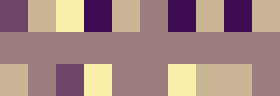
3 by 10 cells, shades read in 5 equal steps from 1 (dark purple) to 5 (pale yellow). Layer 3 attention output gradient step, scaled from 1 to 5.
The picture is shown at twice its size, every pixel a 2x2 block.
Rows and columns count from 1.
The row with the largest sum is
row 3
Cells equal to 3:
15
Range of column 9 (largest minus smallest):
3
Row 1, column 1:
2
